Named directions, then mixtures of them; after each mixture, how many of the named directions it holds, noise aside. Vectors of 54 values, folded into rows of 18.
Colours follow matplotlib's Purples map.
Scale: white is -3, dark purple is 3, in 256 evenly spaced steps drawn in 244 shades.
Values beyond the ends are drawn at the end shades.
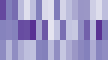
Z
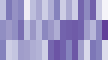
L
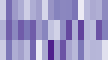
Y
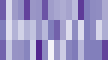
one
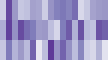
one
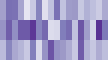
two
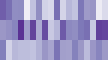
two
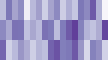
one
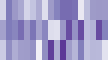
one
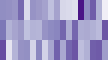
two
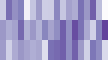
one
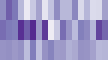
two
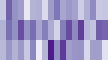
two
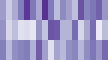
two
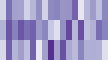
one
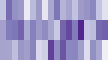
two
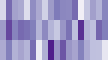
one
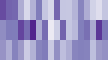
one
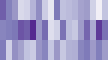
one
